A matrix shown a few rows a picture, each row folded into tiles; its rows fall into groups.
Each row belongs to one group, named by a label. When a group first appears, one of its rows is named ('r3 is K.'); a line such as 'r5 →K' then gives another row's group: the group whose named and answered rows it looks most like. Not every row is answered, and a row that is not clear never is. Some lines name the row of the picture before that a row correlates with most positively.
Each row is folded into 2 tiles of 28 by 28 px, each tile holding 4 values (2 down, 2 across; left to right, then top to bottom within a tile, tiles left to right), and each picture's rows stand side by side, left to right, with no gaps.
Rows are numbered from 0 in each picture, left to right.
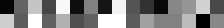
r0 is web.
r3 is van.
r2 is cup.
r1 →cup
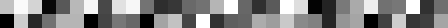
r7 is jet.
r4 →cup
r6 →van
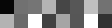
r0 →web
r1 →web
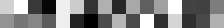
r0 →jet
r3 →cup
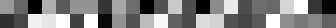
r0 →cup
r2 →cup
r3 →cup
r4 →cup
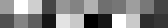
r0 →van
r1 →van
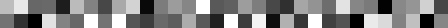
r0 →jet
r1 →web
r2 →jet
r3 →van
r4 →web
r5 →web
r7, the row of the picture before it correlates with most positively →1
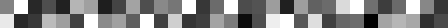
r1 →web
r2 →web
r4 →cup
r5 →web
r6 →jet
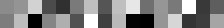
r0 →van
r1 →web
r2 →jet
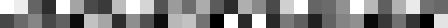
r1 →cup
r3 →van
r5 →jet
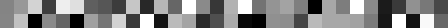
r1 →jet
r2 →web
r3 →van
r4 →jet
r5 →cup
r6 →van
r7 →web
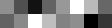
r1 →van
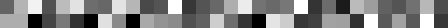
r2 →cup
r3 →cup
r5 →jet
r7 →web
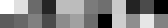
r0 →jet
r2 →cup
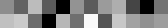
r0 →van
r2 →cup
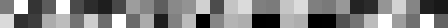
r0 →jet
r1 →cup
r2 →web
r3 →van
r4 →van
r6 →cup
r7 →cup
